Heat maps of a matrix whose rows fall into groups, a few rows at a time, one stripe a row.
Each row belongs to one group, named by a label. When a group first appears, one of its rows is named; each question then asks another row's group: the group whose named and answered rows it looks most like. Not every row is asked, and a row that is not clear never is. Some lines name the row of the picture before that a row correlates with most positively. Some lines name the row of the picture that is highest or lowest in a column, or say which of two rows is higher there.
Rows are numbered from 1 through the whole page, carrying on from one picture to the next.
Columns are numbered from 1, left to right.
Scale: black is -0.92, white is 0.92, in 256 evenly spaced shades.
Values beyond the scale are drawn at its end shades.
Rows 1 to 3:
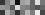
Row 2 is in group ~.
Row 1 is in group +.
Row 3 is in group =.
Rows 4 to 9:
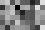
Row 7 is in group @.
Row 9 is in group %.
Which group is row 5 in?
+
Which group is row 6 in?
@
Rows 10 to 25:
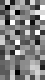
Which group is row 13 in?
%
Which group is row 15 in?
%
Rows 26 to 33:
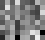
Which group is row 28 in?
%
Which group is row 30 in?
+
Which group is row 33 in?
+
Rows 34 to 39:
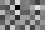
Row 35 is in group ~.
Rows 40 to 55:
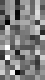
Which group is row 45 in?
=
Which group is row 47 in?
%
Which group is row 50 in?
+
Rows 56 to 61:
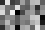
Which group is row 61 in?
+
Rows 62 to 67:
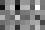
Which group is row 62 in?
+
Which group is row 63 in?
+
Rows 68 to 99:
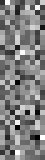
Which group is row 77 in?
+
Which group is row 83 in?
@
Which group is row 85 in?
=
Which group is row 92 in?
@
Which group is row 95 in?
%
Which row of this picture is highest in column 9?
95
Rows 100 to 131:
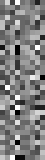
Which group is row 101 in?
+
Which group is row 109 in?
+
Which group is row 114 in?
@
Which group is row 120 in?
@
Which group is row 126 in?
%
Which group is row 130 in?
%
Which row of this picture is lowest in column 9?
115
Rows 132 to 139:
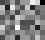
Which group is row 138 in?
~
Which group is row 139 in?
+
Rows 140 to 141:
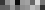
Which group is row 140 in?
+
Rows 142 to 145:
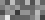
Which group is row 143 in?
@
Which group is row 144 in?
+
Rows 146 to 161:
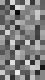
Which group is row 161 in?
=
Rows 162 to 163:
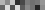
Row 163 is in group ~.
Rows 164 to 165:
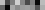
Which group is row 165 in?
%
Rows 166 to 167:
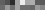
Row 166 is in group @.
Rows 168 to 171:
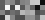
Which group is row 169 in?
~
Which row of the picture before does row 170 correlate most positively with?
166
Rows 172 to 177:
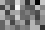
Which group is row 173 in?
@
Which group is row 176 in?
=
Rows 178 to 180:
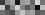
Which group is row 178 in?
+
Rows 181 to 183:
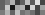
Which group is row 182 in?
=
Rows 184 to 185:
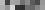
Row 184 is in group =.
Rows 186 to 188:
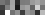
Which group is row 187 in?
+
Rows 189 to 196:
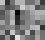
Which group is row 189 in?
~
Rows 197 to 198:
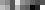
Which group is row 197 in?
~
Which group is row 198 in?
%
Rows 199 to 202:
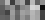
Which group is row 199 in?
=
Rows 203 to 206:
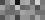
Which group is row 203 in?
+
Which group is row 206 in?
+
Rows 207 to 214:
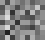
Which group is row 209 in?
=
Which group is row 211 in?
+
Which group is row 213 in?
%
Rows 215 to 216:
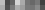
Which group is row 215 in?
~
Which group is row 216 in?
~
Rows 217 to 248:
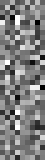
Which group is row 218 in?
=
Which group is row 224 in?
~
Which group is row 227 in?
%
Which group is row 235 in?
=
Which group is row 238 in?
~
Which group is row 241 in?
~
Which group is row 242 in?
~
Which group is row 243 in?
+
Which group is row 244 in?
%
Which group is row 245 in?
@
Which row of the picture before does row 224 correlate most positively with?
215
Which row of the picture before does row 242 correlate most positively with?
215
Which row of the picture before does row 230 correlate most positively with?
216
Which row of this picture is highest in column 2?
229
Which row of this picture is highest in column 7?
234
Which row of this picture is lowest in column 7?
229
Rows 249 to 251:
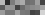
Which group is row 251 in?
%
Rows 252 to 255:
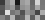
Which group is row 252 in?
+
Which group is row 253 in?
+
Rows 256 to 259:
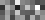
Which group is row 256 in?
~
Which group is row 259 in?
=
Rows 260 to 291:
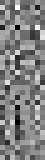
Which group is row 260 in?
@
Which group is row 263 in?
~
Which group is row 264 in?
~
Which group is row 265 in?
+
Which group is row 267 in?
%
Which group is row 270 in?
@
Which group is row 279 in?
+
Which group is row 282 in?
+
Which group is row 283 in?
+
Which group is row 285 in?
+
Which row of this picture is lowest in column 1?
265
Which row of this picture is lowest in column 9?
276
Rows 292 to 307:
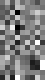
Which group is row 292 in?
~
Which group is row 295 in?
@
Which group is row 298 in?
+
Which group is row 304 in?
%
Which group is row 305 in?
%
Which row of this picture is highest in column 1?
297
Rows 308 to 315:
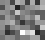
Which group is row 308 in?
=
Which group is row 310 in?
~
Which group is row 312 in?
@
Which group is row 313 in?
%
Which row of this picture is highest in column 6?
314
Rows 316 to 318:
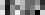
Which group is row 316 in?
~
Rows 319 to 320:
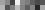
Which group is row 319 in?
~
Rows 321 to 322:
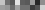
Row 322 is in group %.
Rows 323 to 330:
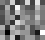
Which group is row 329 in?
%
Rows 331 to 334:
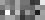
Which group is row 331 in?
%
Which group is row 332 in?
@
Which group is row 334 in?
@
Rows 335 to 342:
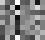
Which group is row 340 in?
+
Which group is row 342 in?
@
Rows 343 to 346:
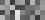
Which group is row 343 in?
=
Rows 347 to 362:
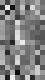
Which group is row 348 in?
=
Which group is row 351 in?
~
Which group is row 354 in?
~
